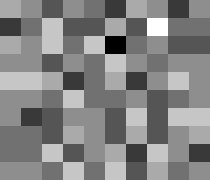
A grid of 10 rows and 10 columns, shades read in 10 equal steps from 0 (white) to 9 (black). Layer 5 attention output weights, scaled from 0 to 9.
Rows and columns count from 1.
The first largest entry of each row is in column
6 1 6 3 4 8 2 3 7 7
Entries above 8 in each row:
0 0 1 0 0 0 0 0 0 0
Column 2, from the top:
4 5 4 4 2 4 7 5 5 4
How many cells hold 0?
1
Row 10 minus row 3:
1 0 3 -3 3 -7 1 -1 -1 -2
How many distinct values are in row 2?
6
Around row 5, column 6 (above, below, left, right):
2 5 5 7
